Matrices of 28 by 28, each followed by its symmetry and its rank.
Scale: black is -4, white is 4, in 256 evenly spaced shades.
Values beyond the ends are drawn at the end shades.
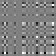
symmetric, rank one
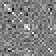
symmetric, rank five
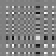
symmetric, rank one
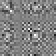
symmetric, rank three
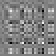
symmetric, rank two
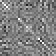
symmetric, rank five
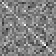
symmetric, rank five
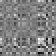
symmetric, rank two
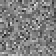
antisymmetric, full rank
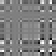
symmetric, rank one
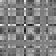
symmetric, rank two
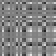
symmetric, rank one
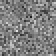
antisymmetric, full rank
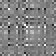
symmetric, rank three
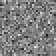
antisymmetric, full rank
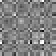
symmetric, rank three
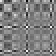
symmetric, rank two
